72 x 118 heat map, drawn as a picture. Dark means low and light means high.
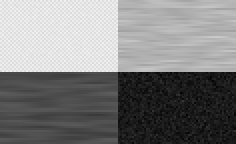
The table splits into 2 rows of 2 panels. Panel 1,1: very high, checkered, faint in contrast. Panel 1,2: high, streaked across, faint in contrast. Panel 2,1: low, streaked across, faint in contrast. Panel 2,2: very low, fine-grained, faint in contrast.
